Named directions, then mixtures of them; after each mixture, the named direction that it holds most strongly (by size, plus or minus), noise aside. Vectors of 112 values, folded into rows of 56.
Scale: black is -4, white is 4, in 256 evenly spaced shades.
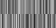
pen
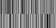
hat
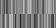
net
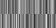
pen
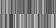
net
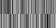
hat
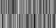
pen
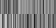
pen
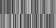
hat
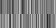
hat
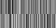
hat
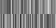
hat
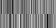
hat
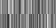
hat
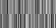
pen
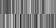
net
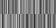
pen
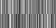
hat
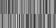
pen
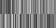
hat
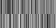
hat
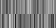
net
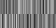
pen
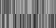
net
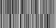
hat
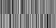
hat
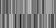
net
